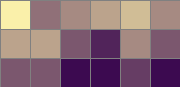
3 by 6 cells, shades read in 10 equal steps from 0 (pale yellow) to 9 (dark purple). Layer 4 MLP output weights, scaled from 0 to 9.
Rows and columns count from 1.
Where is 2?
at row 1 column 5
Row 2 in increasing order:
3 3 4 6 6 8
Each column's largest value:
6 6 9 9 7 9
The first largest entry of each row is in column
2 4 3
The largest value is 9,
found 3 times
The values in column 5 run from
2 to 7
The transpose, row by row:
0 3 6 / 5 3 6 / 4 6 9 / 3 8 9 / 2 4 7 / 4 6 9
